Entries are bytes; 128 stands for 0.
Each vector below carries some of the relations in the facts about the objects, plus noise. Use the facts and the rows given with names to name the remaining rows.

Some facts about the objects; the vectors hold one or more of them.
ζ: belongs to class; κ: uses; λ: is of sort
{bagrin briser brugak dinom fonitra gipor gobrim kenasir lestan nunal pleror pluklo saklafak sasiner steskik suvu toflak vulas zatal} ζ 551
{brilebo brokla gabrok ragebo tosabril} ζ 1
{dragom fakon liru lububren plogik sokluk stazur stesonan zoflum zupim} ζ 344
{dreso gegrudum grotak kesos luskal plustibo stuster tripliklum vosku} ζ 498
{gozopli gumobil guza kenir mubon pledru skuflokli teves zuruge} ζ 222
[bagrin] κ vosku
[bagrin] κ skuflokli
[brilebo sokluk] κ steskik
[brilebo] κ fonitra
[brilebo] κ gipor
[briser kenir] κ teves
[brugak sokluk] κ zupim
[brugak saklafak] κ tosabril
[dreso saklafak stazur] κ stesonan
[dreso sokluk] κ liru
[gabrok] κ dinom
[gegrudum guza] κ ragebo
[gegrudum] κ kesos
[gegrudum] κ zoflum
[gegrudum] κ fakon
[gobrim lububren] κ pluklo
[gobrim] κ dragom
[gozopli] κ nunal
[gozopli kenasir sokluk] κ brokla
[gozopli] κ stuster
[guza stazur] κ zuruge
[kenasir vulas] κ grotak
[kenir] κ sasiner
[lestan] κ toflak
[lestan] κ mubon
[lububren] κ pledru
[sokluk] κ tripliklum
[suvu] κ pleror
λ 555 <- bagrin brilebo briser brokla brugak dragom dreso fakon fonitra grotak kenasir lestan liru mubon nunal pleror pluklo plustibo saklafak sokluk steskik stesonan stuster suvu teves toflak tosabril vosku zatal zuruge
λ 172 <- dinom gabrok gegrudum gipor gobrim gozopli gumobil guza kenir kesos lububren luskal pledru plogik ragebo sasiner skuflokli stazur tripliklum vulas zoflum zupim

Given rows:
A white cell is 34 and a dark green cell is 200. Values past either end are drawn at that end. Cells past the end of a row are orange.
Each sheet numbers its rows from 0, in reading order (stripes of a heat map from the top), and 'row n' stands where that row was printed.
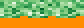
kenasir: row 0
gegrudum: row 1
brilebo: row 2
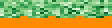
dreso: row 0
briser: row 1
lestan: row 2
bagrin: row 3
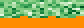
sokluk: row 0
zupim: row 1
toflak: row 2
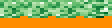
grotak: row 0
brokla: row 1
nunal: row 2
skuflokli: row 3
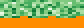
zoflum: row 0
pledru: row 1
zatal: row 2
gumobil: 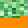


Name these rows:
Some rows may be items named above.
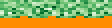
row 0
sasiner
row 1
mubon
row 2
dinom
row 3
dinom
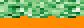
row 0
vosku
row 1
sokluk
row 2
skuflokli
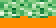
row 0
gegrudum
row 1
ragebo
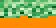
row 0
gobrim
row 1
dragom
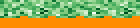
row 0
dinom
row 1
suvu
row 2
zuruge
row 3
kenir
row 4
pleror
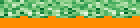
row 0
dinom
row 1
luskal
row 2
teves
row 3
stazur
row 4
sasiner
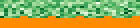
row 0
lububren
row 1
plustibo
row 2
pluklo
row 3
gipor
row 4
pleror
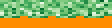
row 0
plogik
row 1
vulas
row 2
sokluk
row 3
gabrok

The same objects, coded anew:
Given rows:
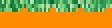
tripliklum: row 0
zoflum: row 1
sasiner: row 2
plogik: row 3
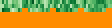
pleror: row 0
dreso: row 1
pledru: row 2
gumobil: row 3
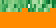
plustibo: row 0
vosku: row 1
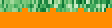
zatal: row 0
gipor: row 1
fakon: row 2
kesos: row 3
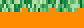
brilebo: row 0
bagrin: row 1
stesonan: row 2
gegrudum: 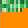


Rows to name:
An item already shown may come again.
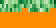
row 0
bagrin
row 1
suvu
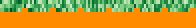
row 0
skuflokli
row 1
pluklo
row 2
dragom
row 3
stazur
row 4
briser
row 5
brilebo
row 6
sokluk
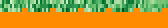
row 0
toflak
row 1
gabrok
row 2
dinom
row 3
kenir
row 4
skuflokli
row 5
zatal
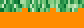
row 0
pledru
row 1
gobrim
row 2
zuruge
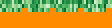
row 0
teves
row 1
zuruge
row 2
ragebo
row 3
lestan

